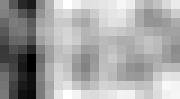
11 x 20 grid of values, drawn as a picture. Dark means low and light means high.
Most values sit high, with a long tail of low ones. The right part is higher, past a seam about 20% of the way across. No lone cell stands out from its neighbours. There are no regular stripes. The middle right is the calmest part.
